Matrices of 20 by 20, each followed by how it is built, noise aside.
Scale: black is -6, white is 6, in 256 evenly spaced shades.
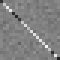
diagonal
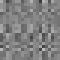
low rank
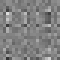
low rank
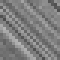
Toeplitz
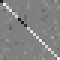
diagonal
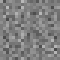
low rank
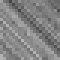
Toeplitz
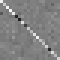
diagonal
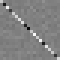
diagonal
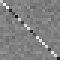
diagonal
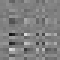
low rank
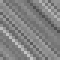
Toeplitz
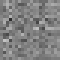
low rank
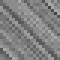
Toeplitz
